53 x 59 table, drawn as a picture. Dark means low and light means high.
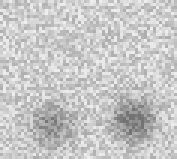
The ninth with the lowest average is the bottom right. On average the colour sits 80% of the way up the scale. There are two dips.
